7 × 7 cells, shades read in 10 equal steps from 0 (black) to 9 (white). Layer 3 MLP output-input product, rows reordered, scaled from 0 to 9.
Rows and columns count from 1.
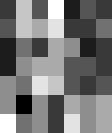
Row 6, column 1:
5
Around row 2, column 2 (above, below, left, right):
7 4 3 6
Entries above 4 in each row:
2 3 2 3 3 5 5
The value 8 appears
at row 2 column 4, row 5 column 3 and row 7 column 5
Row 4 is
1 5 6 6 3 3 2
